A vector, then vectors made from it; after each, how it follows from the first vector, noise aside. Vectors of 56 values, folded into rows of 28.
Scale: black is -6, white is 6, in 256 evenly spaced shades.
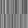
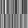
scaled up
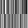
scaled up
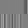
partly zeroed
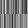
scaled up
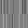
partly zeroed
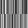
scaled up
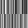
scaled up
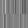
partly zeroed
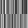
scaled up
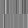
partly zeroed
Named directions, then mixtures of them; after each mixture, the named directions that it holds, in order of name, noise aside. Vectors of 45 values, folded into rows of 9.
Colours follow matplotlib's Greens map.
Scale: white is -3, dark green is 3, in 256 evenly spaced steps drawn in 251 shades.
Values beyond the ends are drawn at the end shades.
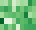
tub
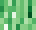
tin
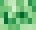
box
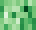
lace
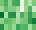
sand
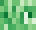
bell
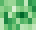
box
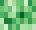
box, tin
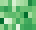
tub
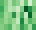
bell, lace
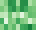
box, sand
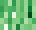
tin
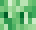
bell, box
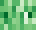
bell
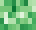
box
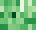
sand, tin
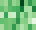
lace, sand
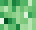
tub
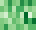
bell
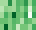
tin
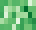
lace, tub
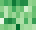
bell, tub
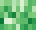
sand, tub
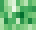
box, lace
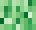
lace, tub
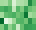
tub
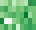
tub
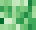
tin, tub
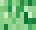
bell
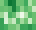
box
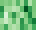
lace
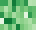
tub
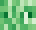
bell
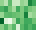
tub
